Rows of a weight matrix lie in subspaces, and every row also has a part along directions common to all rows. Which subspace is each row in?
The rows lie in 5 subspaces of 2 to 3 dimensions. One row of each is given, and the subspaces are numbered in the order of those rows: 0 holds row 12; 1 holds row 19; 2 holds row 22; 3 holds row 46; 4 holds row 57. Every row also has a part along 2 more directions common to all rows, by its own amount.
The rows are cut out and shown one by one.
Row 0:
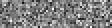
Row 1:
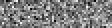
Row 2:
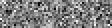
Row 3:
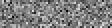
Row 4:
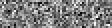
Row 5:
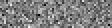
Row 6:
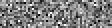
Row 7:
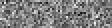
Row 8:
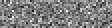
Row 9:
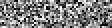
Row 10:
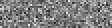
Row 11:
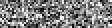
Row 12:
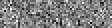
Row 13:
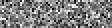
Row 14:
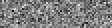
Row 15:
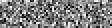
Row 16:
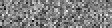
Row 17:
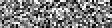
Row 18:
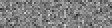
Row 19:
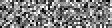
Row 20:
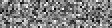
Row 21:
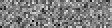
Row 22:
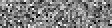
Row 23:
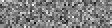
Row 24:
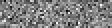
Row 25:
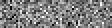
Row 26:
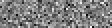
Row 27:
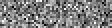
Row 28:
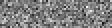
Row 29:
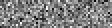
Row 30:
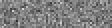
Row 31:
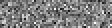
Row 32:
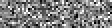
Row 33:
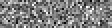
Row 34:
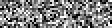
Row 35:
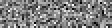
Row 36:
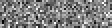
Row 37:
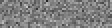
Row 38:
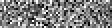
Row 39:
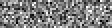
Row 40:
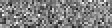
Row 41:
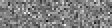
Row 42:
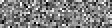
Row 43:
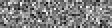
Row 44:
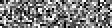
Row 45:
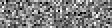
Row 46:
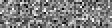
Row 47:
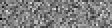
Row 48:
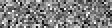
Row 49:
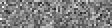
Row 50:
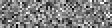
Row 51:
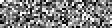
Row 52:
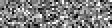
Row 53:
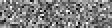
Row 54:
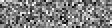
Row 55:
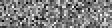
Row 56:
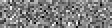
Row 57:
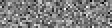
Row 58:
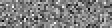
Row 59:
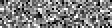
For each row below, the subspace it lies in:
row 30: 0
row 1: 1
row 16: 1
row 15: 0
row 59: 2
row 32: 2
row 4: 4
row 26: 4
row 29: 1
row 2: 4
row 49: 4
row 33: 3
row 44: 2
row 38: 1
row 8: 0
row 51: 3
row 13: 4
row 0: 3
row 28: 3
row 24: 0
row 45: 4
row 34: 2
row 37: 3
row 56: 0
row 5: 2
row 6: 2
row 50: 0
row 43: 3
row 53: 0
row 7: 4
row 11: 2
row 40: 2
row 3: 0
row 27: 1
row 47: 4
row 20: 3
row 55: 1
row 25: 0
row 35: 4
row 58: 1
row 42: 3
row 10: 2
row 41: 2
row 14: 0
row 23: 3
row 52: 2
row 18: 2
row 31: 4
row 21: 1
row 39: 3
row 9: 1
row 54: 3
